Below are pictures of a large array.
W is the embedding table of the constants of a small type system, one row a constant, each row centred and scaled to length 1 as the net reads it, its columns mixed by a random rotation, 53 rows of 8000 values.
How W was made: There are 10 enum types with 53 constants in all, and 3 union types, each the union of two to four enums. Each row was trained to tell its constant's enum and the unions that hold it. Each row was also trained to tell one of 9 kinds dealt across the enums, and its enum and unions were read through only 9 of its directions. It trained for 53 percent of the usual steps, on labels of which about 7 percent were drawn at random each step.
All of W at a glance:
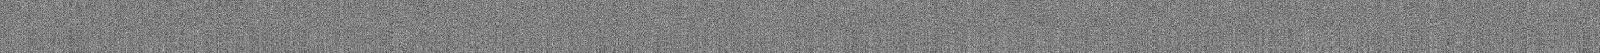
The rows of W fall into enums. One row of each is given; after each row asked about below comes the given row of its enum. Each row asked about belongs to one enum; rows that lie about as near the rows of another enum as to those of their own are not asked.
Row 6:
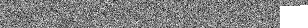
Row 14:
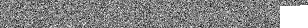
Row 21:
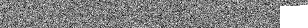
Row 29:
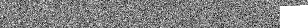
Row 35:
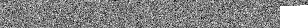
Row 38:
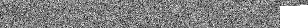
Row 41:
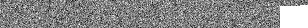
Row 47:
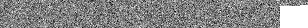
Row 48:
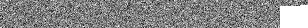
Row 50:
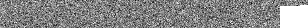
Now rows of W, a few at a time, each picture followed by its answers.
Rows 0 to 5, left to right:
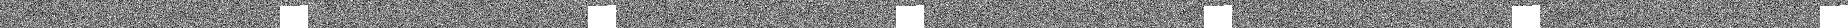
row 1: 29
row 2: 48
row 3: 50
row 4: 41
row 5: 50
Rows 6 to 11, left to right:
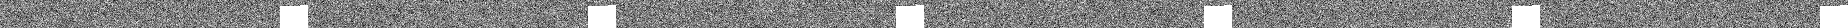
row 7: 35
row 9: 21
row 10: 48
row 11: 6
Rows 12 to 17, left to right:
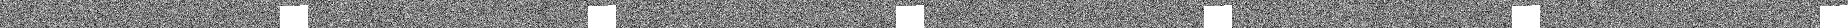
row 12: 29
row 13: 35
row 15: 50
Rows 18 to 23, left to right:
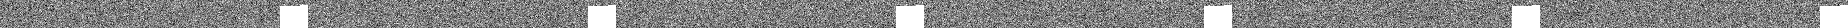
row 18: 48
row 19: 21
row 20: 29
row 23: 50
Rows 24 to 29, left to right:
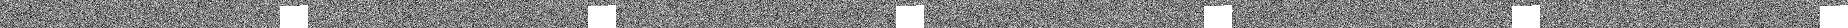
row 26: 21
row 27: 35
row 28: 48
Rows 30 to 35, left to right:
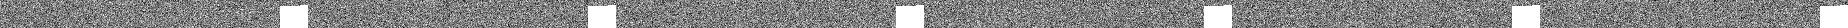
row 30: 41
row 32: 50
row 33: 29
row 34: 14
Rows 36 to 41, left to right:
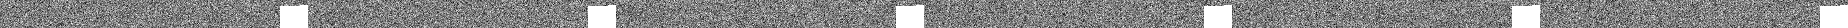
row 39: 41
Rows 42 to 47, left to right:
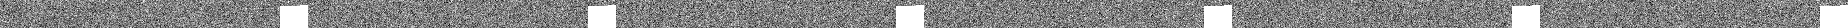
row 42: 35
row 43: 35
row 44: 14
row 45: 41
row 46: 50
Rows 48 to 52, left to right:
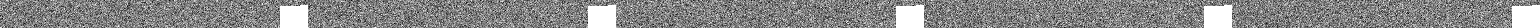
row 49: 48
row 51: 41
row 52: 41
